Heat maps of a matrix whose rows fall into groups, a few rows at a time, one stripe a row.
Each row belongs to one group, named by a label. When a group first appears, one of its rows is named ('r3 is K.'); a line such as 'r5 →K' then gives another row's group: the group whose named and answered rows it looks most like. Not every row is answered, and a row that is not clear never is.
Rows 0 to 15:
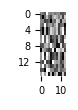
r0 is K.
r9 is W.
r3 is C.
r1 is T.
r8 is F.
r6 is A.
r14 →K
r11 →A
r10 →A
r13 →A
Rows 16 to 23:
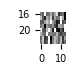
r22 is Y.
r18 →F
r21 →K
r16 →C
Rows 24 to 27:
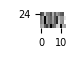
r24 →T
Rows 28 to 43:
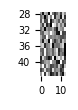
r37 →C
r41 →A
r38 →C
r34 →K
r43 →A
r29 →W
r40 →F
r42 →T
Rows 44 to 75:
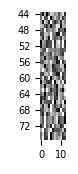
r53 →K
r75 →Y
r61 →W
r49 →F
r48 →C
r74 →Y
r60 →Y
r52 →W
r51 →W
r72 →T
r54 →T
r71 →C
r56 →F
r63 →A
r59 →F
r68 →F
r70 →C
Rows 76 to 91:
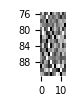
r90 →F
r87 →K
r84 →Y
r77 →K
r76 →Y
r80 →Y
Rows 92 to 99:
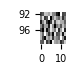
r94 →W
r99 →T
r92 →F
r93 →Y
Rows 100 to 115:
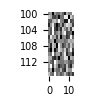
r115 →K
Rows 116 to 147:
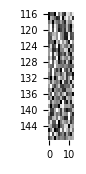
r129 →K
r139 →T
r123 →W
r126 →A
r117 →W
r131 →C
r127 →Y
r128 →A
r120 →A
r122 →F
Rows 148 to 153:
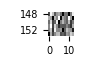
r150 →Y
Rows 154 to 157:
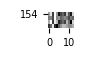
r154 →A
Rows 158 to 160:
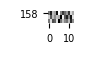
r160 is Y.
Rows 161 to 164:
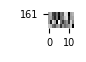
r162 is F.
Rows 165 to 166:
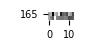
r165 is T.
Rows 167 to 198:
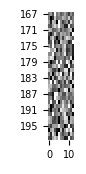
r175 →C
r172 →T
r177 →C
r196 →W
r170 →F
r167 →K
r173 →W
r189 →Y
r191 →T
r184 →A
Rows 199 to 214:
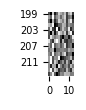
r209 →C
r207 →C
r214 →W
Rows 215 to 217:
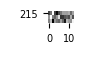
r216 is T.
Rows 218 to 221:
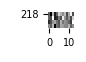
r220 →T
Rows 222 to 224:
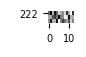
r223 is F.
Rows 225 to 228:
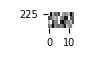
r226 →F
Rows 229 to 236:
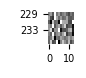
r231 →T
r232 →C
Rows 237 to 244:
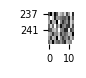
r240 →K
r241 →F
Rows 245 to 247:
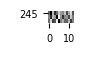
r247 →Y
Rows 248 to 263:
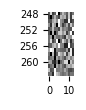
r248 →Y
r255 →Y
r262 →K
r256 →F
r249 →T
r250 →F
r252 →T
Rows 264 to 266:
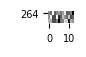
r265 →Y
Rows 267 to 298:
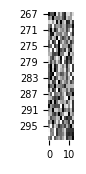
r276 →A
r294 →W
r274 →Y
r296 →K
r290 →W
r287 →C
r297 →K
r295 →A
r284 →Y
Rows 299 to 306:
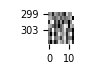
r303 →C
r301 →T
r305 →C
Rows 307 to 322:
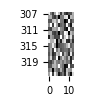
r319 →T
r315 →W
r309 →F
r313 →W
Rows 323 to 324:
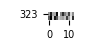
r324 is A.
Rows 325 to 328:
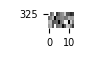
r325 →K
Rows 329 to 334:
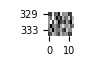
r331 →A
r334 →T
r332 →T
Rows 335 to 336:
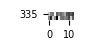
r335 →K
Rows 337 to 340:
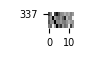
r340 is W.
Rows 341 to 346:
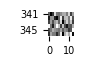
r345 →T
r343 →W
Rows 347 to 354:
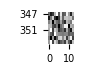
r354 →A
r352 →K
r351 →A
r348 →W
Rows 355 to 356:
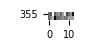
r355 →C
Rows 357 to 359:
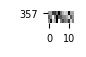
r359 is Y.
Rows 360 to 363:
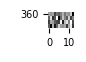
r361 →Y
